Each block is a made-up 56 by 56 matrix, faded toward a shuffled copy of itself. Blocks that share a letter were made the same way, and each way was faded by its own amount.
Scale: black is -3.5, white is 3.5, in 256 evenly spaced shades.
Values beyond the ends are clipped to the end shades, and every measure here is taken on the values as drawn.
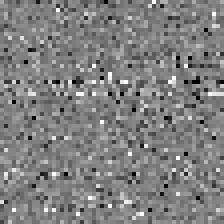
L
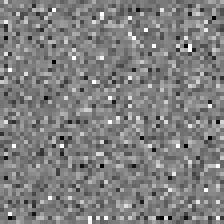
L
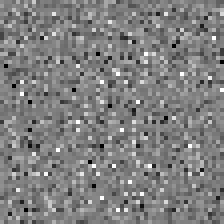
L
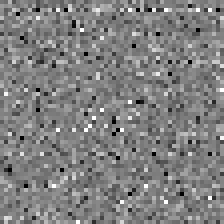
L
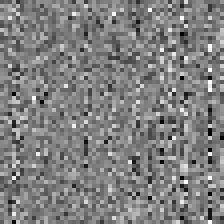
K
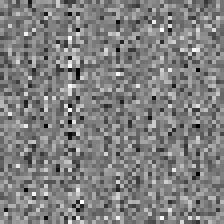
K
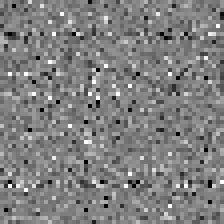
L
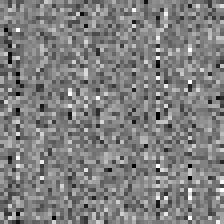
K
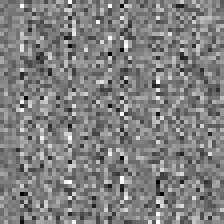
K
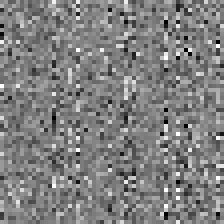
K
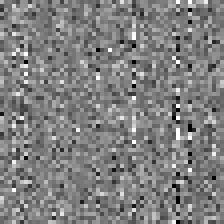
K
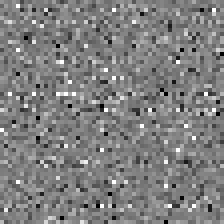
L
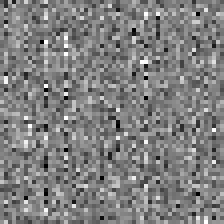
K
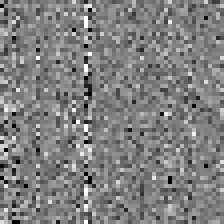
K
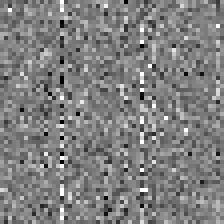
K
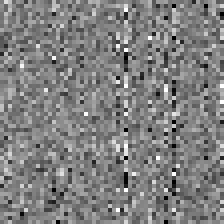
K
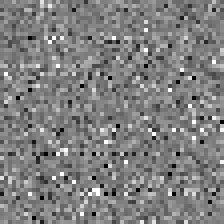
L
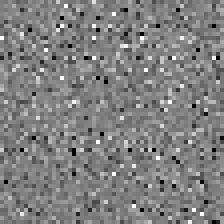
L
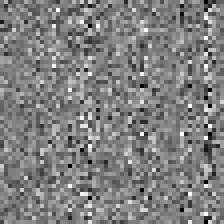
K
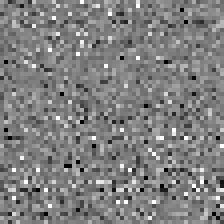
L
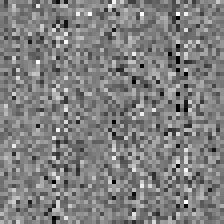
K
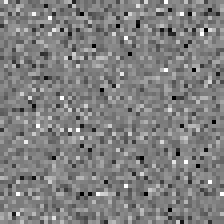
L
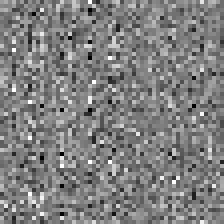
K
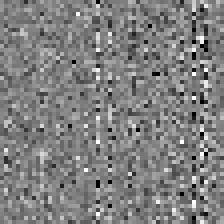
K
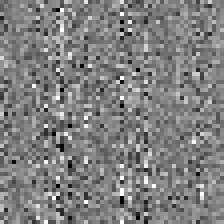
K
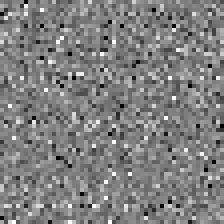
L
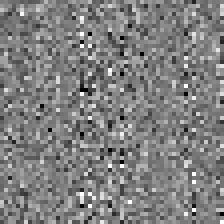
K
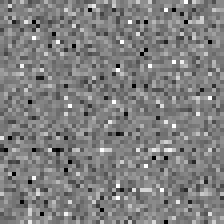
L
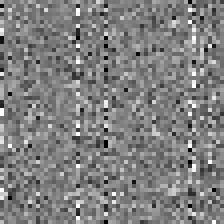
K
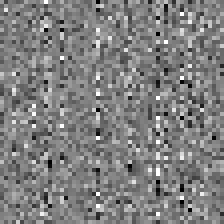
K
